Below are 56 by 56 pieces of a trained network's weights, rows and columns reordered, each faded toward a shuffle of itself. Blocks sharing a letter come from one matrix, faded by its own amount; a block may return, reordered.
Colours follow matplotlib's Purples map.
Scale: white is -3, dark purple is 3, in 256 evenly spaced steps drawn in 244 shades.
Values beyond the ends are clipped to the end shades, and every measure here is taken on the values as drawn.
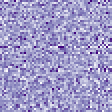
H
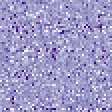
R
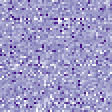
R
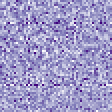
H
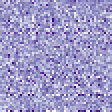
H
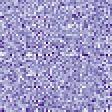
H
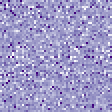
R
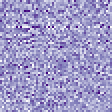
H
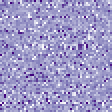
R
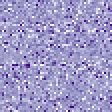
R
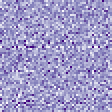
H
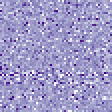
R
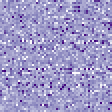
R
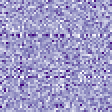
H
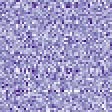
H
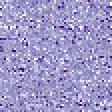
R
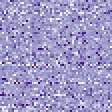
R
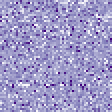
R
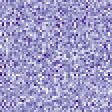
H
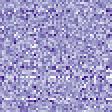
H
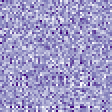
H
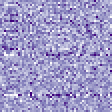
H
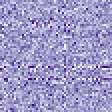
H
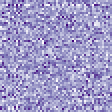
H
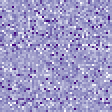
R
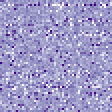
R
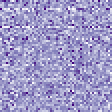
H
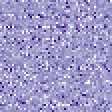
R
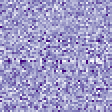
H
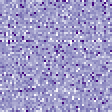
R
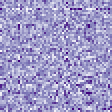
H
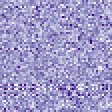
H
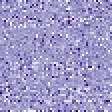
R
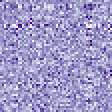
H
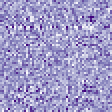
H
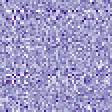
H
